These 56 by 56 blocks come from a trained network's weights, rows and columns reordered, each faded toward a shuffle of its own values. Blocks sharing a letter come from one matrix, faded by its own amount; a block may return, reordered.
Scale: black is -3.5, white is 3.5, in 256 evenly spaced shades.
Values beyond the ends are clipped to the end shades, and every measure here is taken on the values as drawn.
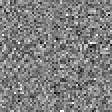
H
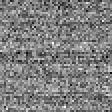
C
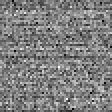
C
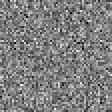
H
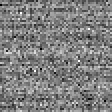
C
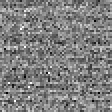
C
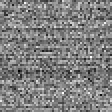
C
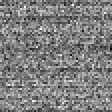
C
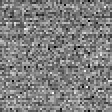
C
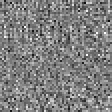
H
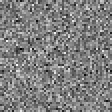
H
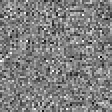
H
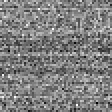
C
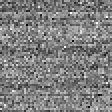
C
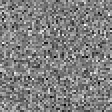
H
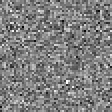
H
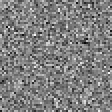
H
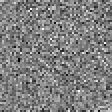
H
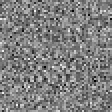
H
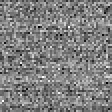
C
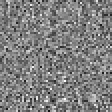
H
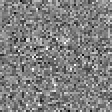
H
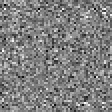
H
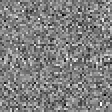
H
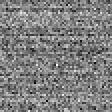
C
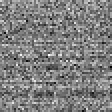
C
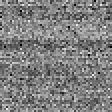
C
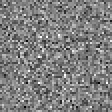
H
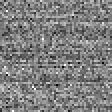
C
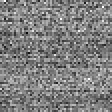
C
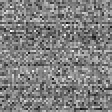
C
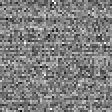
C
